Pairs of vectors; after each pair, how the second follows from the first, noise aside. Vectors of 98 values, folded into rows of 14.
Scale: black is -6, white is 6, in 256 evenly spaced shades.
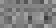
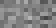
sign-scrambled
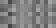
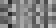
scaled up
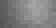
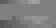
partly zeroed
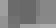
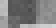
scaled up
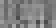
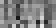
scaled up
